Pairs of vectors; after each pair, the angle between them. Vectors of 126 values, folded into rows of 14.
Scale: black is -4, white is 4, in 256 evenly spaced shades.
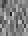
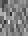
nearly parallel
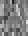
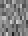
partly opposed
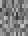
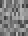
nearly opposite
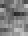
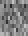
orthogonal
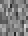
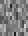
nearly parallel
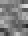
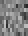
partly opposed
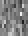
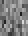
nearly opposite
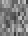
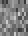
nearly opposite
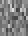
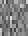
orthogonal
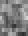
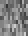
partly opposed
